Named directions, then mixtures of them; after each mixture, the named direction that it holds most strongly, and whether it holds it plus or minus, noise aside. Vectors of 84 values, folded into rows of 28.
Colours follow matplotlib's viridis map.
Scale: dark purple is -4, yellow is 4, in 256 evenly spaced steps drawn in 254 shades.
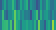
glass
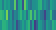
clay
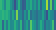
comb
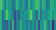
glass, minus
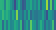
comb, plus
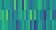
clay, plus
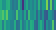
comb, plus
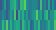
comb, minus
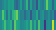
glass, plus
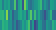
clay, plus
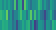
clay, plus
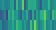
clay, minus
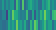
clay, minus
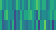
glass, minus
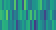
clay, plus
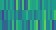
clay, minus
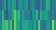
glass, plus
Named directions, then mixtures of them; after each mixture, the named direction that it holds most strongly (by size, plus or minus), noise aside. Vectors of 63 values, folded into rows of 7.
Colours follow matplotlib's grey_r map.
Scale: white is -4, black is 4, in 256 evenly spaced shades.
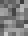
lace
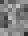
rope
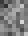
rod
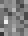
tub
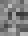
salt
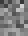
lace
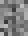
tub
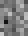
tub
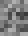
salt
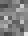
rod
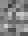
salt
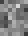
rope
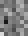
tub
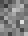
rod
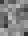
rope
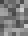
lace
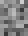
lace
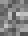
salt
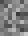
salt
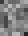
rope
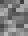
lace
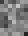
rope
